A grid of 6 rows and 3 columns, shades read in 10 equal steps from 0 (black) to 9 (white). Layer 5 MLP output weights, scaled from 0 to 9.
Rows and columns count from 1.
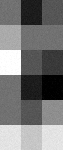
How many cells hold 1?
2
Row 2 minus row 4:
2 3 4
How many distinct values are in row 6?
2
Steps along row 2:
down same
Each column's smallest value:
4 1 0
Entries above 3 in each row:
1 3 1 1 2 3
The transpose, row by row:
4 6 9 4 4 8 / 1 4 3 1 3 7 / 3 4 2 0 5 8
